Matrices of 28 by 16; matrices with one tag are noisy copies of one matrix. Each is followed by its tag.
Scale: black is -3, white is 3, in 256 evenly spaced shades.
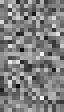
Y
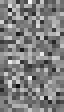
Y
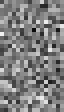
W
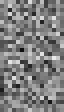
Y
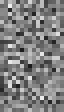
Y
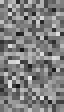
Y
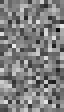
W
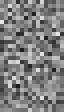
Y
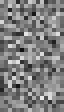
Y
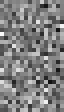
W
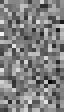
W
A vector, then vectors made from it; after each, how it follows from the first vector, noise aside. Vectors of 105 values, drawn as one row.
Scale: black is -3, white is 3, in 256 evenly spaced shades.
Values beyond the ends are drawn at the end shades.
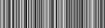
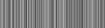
shrunk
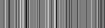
partly zeroed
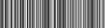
negated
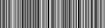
reversed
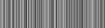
shrunk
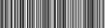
negated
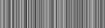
shrunk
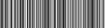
negated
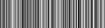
reversed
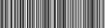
negated
